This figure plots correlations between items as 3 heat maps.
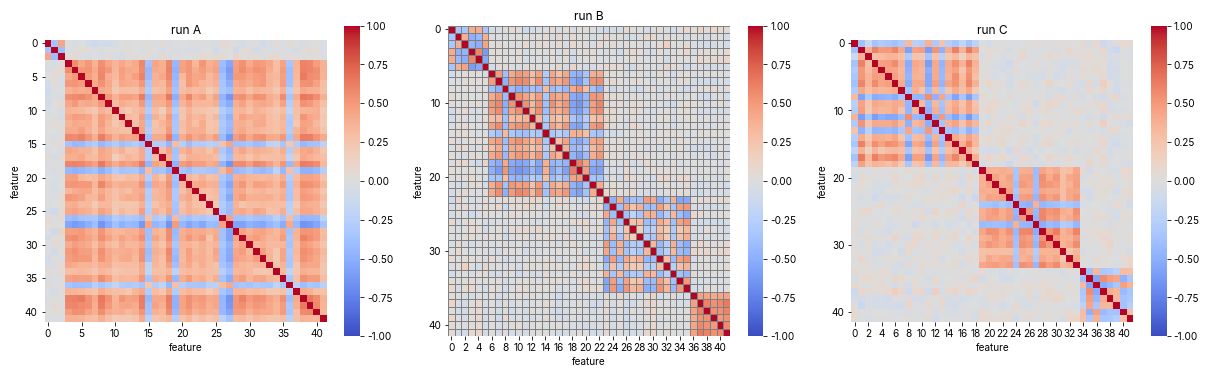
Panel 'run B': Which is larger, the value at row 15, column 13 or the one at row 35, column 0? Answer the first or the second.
the first
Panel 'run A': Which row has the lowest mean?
27
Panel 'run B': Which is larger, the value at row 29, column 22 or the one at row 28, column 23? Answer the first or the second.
the first
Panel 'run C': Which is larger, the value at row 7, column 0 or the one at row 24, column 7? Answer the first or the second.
the second
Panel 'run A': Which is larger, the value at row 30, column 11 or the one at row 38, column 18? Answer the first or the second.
the second
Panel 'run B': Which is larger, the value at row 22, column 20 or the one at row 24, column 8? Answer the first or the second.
the second
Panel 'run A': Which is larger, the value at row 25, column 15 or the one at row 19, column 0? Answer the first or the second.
the second
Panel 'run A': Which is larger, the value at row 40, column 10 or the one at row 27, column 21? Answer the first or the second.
the first
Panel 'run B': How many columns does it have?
42
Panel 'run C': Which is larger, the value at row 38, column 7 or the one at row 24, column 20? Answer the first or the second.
the first
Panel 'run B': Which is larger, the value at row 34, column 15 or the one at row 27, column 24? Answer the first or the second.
the second
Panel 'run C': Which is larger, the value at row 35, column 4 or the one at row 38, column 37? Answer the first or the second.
the second
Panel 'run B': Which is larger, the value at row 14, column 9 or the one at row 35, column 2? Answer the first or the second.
the second
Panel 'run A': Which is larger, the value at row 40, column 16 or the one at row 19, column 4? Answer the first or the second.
the first
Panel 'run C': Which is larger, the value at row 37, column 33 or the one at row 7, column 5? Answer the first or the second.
the second
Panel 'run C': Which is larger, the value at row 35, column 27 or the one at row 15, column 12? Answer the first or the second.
the second
